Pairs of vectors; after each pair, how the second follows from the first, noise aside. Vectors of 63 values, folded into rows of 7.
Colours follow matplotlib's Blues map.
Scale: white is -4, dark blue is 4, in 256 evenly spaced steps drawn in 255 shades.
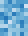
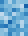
negated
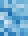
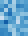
sign-scrambled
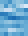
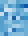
sign-scrambled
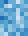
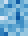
negated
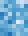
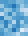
wrapped around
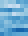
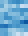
wrapped around
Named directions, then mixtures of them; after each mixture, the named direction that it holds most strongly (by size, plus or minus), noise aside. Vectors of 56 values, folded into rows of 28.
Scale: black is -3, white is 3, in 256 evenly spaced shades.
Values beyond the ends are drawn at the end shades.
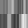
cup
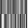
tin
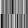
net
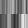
cup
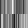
net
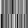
net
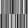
net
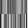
tin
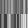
cup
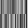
tin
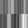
cup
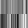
cup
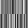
net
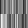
net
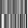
tin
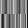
tin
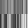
cup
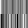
net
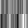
cup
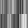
cup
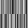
net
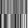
tin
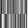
tin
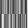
tin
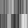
cup
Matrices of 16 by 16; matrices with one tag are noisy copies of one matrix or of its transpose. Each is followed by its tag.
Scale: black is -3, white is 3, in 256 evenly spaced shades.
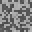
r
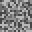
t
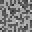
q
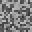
r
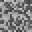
r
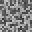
q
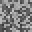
r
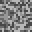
q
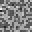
q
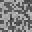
r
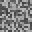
t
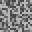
t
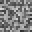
q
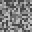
t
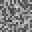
q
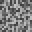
q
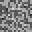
t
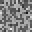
q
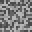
q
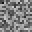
q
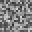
q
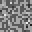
t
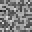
q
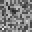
q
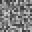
t
